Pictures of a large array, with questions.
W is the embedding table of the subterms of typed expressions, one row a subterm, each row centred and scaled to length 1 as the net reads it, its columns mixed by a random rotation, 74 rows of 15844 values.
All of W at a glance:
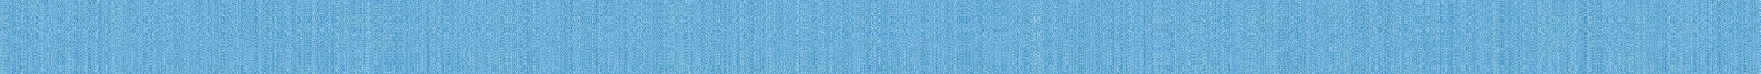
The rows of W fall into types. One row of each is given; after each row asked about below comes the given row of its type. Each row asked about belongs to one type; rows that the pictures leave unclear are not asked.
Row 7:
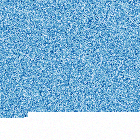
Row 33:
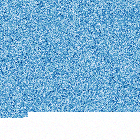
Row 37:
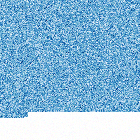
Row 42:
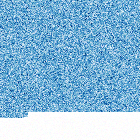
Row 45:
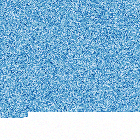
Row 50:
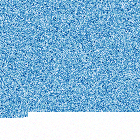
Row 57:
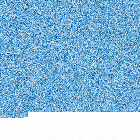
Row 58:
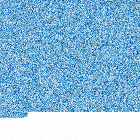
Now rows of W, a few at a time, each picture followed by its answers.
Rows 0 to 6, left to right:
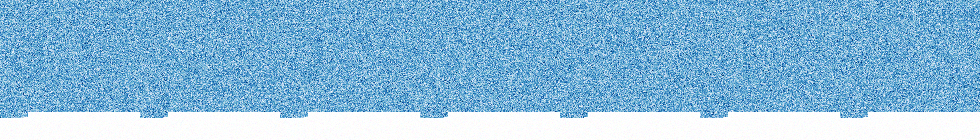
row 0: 50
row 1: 37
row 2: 50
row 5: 7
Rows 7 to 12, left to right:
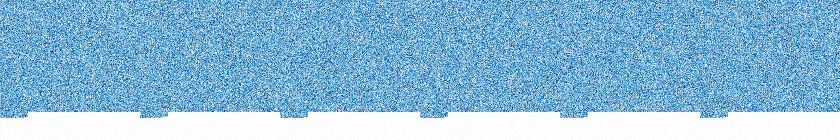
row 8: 50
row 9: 45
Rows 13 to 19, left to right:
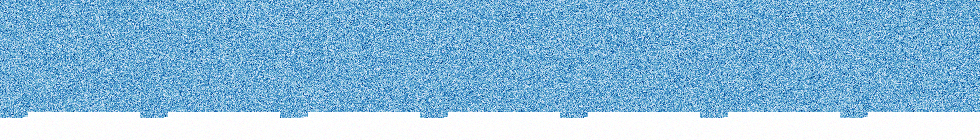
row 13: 33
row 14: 7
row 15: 50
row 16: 45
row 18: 42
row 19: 58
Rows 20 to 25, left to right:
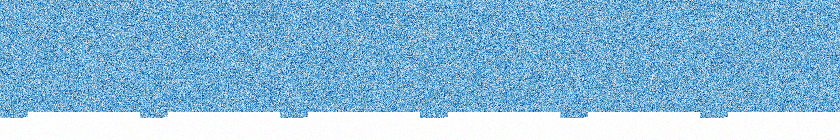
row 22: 45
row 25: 45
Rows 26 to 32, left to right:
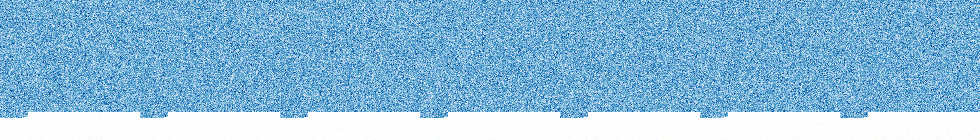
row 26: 42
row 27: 7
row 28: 7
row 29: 37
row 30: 37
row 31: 50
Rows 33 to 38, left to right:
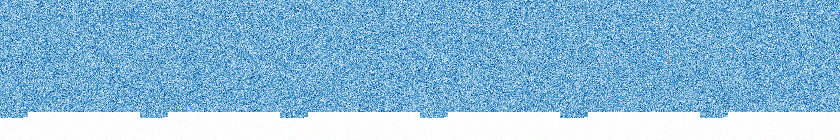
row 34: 42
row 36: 58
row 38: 42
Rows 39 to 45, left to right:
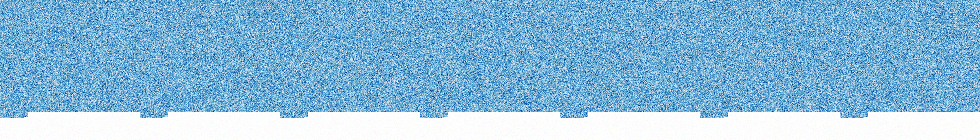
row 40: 33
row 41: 57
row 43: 45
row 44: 57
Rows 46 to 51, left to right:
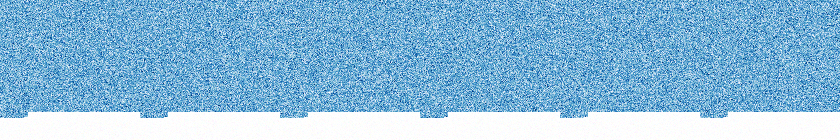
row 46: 37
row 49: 45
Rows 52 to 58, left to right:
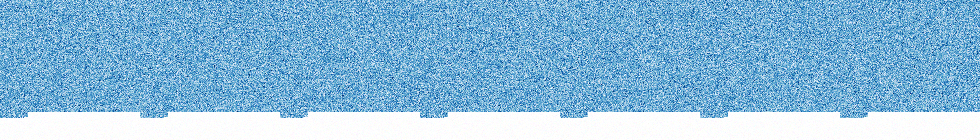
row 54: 33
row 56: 33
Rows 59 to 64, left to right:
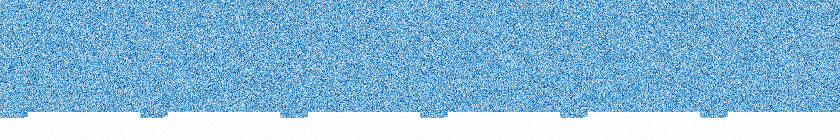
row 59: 58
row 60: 33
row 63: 33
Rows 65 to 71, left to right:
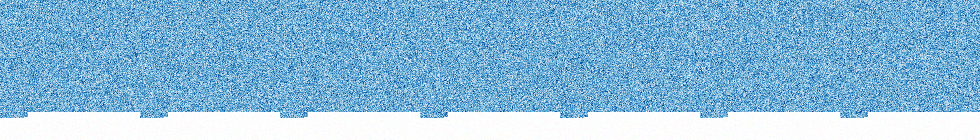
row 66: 37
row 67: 58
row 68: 37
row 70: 33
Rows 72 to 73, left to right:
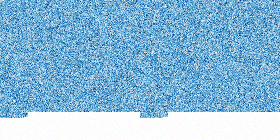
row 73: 50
